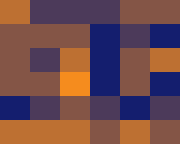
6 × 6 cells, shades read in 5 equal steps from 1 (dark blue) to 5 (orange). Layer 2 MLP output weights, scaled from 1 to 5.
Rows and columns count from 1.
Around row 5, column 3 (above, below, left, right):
5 4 2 2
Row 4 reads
3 3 5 1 3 1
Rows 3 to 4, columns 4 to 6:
1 3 4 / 1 3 1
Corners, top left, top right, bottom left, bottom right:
4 3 4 3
